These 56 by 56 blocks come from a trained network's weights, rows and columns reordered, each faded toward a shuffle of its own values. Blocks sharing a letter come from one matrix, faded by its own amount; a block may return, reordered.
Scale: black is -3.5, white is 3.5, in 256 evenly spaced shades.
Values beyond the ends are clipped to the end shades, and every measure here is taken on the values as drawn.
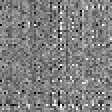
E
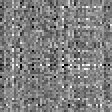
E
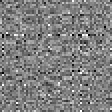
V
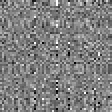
V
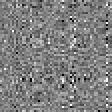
V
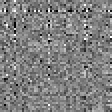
V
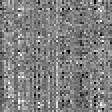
E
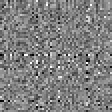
V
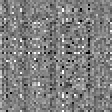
E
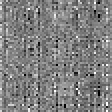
E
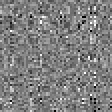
V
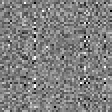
V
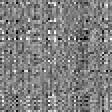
E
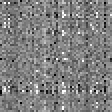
E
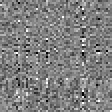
V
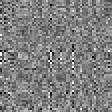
V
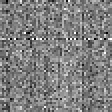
E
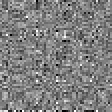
V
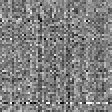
E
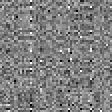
V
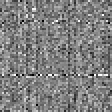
E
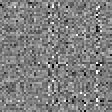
V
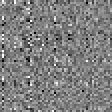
V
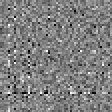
V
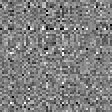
V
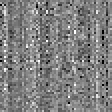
E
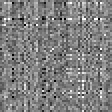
E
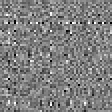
V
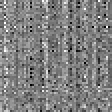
E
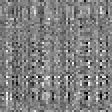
E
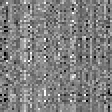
E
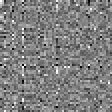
V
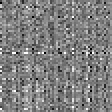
E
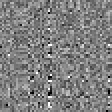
V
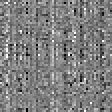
E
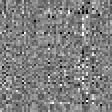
V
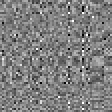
V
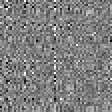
V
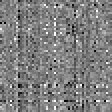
E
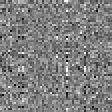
V
